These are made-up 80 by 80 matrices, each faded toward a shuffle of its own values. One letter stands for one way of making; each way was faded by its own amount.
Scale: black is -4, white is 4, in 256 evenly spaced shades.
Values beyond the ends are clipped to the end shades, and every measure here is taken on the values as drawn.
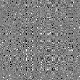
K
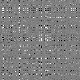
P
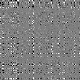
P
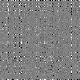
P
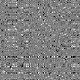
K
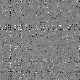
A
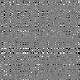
P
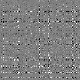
P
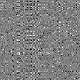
K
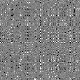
K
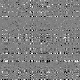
P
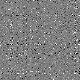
A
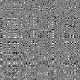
K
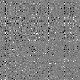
K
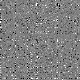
A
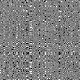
K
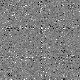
A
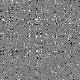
A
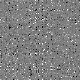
A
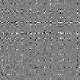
P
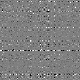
P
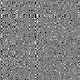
K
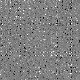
A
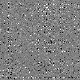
A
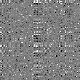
K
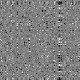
K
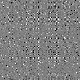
K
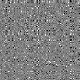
K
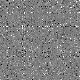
A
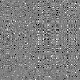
K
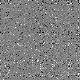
A
